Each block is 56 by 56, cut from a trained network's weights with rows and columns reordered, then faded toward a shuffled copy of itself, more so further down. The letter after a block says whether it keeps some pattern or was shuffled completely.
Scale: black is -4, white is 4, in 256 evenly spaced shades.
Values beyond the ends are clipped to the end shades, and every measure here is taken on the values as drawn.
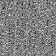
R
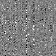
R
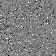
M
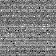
R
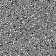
M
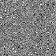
R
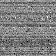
R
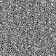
R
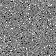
M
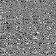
R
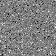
M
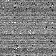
R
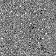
R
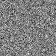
M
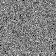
M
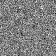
M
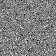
M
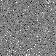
M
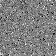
M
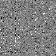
R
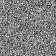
M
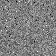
M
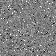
M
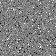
M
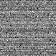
R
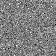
M
